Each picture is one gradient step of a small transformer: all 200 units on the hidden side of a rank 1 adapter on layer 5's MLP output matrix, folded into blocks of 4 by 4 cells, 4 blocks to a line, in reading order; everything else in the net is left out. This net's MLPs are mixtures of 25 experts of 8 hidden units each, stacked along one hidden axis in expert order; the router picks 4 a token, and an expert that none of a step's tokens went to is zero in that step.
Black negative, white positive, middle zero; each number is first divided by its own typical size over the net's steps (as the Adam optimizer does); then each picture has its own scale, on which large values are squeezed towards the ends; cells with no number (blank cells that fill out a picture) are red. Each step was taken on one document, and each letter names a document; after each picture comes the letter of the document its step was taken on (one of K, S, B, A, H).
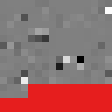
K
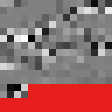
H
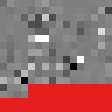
K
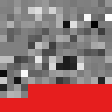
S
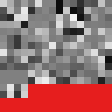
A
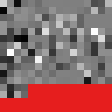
H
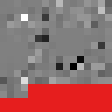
K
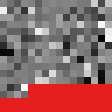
H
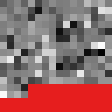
S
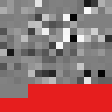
H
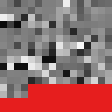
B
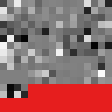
H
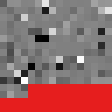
K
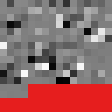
S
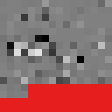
K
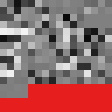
H
